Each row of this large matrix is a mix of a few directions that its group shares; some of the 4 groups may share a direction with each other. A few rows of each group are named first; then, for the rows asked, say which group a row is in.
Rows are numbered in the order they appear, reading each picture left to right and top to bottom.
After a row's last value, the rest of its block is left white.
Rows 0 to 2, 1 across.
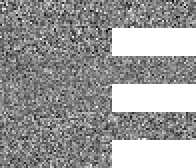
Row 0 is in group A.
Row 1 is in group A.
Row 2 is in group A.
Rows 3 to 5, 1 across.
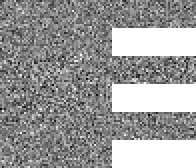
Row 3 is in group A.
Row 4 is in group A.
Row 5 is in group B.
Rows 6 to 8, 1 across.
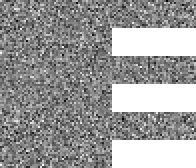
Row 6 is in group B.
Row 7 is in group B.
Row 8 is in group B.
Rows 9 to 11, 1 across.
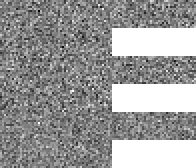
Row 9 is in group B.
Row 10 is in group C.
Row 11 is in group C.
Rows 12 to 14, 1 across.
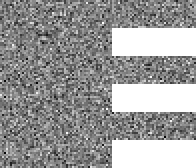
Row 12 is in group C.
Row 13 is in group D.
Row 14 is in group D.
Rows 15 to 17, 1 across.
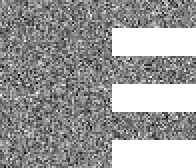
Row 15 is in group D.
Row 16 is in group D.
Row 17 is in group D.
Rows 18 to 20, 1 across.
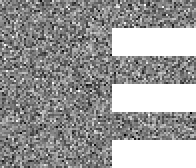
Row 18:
C
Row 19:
B
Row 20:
B
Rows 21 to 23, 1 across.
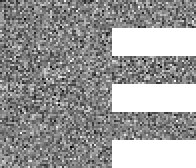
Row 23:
B
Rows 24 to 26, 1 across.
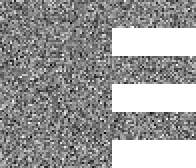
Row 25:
C
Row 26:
B
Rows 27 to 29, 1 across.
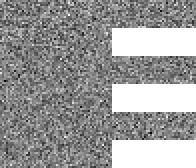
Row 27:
A
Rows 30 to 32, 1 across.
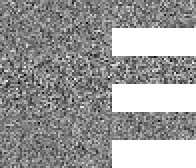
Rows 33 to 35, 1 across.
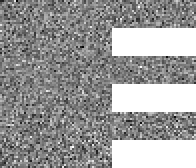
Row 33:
A
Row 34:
B
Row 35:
C
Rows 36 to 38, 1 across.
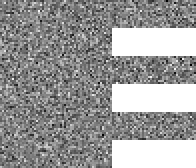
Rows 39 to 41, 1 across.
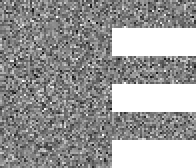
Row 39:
B
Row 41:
C
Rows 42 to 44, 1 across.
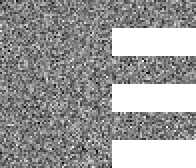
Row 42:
A
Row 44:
C
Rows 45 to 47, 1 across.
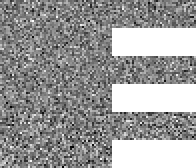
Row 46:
D
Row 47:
C
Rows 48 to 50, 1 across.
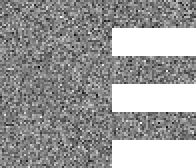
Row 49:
C
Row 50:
B
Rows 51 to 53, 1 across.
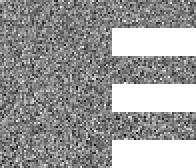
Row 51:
A
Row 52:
B
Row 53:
C
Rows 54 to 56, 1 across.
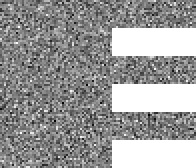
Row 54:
D
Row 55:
B
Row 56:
B
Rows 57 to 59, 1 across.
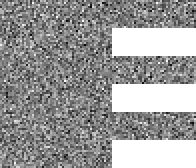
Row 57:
B
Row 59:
B
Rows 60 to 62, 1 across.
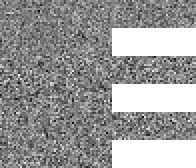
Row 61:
D
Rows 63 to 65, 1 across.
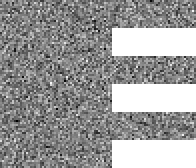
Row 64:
D
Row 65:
B
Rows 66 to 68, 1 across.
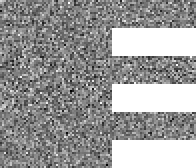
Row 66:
A
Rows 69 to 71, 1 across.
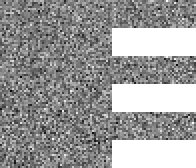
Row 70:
B
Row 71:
B
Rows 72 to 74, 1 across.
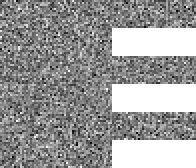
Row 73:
A
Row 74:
C
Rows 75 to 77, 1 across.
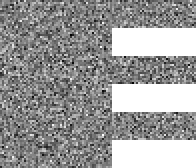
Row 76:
A
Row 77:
C
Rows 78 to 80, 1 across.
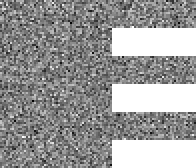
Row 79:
A
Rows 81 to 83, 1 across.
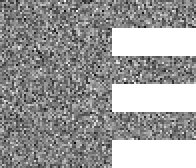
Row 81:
A
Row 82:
C
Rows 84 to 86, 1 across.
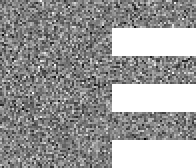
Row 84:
C
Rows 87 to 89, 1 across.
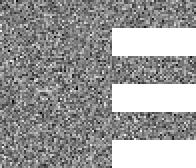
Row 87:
A
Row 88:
C
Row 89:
C
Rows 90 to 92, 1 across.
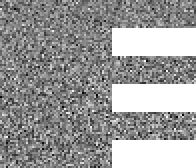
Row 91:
C
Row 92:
D
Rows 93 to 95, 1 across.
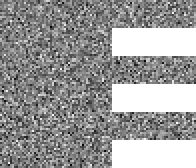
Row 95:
A
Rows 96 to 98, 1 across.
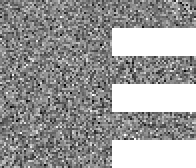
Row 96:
D
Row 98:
B
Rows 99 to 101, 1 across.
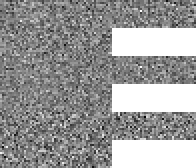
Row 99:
B
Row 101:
C
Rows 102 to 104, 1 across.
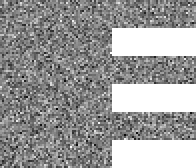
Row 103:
D
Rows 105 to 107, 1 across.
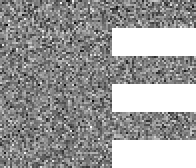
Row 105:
D
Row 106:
D
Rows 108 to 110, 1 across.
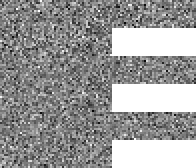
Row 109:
C
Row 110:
C
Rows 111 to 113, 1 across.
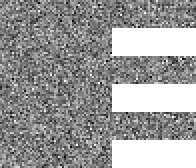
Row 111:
B
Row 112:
D
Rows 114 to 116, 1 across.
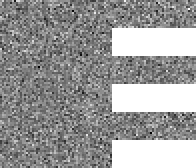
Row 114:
A
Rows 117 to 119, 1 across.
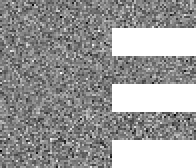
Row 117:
D
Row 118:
D
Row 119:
D
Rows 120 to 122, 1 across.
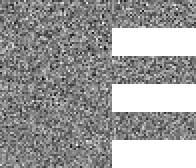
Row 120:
C
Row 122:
B
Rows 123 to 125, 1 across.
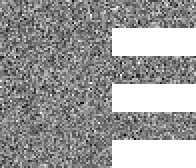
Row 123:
D
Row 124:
A
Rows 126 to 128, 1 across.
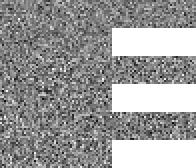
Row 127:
C
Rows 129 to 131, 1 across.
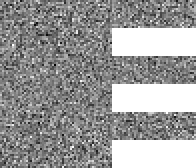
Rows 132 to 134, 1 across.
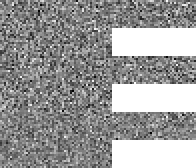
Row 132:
B
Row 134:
D
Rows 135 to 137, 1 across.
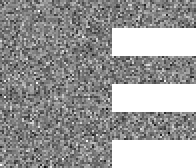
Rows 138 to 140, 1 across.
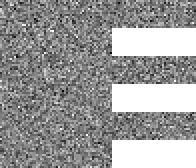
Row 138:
B
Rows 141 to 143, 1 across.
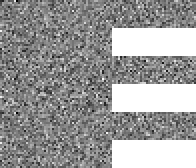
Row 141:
A
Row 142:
C
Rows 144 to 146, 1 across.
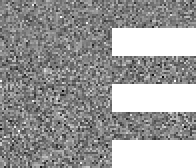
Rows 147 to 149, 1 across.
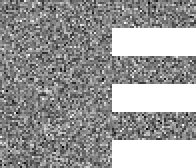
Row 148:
C
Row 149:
A
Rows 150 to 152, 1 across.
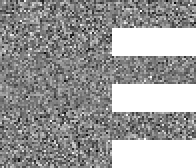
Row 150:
B
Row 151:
D
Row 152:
A
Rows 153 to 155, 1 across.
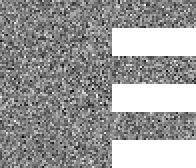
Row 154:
C
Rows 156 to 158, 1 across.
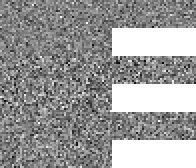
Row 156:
D
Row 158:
C
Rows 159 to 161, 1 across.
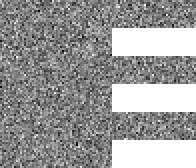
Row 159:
C
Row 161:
B
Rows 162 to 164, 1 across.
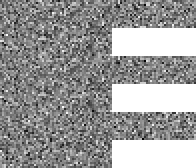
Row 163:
C
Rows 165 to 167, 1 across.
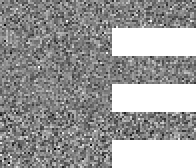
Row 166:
B
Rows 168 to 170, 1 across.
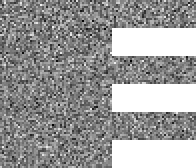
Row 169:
A
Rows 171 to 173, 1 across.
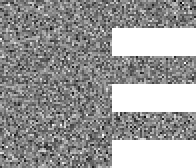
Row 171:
D
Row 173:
C
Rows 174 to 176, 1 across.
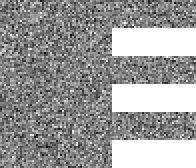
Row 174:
C
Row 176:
C
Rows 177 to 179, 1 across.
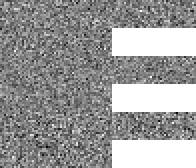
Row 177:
B
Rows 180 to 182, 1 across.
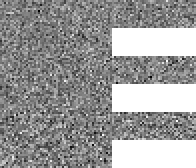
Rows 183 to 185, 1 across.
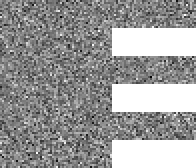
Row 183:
D
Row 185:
D
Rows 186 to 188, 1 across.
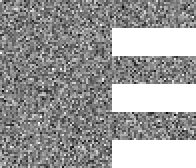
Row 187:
C
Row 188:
C
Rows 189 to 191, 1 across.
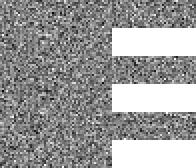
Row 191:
B
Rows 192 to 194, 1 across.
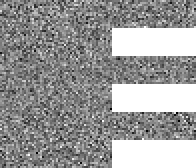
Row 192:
A
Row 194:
D
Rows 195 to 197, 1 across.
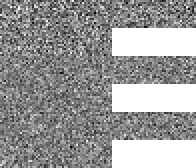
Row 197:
B
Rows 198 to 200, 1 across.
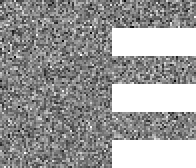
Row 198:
A
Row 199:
A
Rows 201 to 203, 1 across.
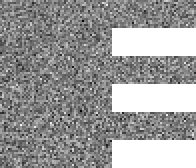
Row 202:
A
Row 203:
A
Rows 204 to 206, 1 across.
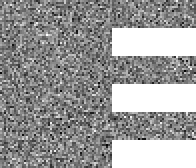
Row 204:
C
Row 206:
A
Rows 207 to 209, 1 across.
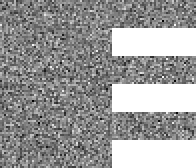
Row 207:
A
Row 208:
A
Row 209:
C
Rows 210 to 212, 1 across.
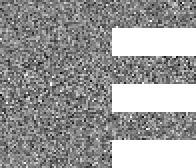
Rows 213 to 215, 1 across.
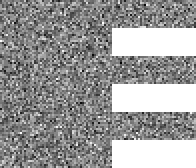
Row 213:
C
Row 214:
A
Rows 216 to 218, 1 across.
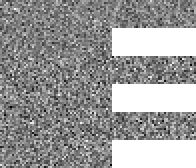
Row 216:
B
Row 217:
D
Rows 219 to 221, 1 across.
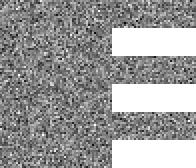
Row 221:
A
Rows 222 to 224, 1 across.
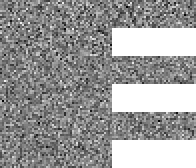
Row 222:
D
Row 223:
D
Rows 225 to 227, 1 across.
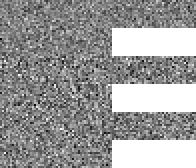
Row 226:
A
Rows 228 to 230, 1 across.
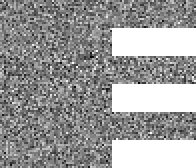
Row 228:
A
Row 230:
D
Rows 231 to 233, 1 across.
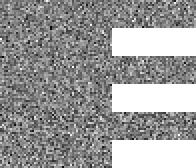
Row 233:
A
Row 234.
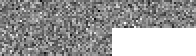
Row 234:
C
